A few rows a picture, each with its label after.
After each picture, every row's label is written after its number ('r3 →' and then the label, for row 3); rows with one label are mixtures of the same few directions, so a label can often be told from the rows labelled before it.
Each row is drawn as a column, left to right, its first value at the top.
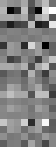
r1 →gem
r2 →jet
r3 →jet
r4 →gem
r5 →gem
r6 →jet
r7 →gem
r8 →jet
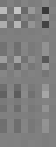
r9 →jet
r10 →jet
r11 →jet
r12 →jet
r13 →jet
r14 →jet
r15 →jet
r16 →jet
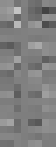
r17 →gem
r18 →gem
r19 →jet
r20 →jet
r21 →gem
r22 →gem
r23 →jet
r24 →jet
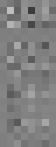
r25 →jet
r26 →jet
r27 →gem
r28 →gem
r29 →jet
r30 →gem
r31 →gem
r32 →jet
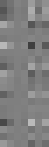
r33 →gem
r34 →gem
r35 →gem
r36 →gem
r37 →gem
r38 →jet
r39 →gem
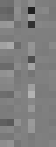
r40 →gem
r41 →gem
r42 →gem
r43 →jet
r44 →jet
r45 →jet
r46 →jet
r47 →gem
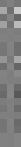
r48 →jet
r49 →jet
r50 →jet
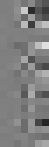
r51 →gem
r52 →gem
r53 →gem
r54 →jet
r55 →jet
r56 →gem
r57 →gem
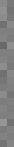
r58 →gem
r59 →gem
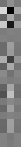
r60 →jet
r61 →jet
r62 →jet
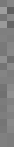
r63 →jet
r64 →jet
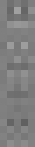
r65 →gem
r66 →gem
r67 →jet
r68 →gem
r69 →jet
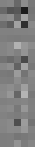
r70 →jet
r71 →jet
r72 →gem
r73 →jet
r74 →gem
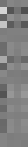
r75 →jet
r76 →jet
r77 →jet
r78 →jet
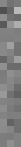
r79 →jet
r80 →gem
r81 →jet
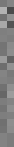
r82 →jet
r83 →jet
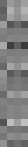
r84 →gem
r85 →gem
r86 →gem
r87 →gem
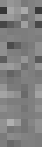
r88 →jet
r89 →gem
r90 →gem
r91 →jet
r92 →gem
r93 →jet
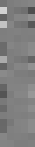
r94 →jet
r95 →gem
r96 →jet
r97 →jet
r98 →jet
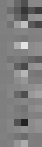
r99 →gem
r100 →jet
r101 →gem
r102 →gem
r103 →jet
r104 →jet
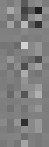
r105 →gem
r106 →jet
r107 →gem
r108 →gem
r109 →jet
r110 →jet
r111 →jet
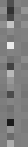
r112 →jet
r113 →gem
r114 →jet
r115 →jet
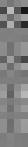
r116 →jet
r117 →jet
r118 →jet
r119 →jet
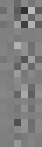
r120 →jet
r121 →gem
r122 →gem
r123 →jet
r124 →jet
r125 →jet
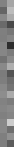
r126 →jet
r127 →gem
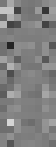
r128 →jet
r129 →gem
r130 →jet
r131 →gem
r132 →gem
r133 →jet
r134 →jet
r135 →gem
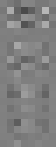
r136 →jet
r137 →jet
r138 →gem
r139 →jet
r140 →jet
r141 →gem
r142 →jet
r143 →jet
